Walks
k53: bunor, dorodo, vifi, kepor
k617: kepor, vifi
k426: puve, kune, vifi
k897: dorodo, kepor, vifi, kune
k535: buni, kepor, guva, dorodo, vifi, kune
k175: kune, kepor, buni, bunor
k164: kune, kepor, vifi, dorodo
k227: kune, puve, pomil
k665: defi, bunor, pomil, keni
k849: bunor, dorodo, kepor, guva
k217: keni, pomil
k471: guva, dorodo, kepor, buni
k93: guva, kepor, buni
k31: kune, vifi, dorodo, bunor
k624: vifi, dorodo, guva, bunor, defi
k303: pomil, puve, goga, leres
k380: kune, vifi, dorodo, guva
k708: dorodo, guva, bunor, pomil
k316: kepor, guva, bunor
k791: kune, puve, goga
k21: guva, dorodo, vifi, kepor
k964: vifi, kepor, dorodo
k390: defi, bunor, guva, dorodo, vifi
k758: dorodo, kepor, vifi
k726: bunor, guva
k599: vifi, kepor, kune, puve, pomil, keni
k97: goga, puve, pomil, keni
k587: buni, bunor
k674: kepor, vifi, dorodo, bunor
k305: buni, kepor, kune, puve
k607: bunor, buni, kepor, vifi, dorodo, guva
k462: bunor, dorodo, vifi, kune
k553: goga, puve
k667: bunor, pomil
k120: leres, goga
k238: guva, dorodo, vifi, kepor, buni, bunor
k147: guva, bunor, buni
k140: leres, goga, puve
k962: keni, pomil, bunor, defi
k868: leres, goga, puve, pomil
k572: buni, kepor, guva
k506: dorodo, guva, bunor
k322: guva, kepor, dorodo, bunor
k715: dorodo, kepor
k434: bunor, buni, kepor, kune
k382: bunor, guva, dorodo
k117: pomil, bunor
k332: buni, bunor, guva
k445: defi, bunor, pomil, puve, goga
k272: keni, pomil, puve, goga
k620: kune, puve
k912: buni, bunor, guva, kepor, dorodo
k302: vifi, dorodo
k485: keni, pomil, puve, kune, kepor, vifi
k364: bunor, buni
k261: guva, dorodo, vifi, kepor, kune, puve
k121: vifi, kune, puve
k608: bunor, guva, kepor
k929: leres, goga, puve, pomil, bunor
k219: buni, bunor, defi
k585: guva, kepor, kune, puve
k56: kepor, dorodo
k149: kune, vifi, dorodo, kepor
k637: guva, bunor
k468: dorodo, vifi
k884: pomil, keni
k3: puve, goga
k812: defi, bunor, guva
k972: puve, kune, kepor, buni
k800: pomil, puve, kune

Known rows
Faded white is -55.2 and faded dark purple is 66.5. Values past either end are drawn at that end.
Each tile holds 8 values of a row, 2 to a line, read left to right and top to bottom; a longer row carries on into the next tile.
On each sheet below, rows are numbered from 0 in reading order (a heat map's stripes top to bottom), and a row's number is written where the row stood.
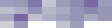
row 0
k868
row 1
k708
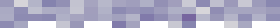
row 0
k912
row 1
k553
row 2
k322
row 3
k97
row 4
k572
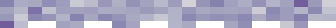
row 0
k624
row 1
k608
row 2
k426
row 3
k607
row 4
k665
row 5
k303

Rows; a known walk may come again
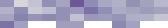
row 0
k56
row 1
k117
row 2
k426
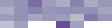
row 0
k708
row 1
k674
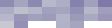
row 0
k272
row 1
k471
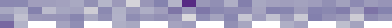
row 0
k962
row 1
k665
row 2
k607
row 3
k587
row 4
k462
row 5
k506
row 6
k637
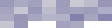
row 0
k140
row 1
k608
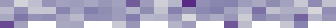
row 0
k964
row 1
k316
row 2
k303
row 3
k364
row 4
k624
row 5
k97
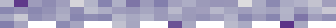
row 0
k238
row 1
k912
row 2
k93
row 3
k390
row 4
k849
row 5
k53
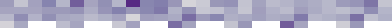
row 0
k572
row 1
k972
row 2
k147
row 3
k715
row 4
k553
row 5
k485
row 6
k868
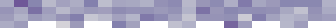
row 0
k929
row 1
k227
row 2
k322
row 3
k812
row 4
k31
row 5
k445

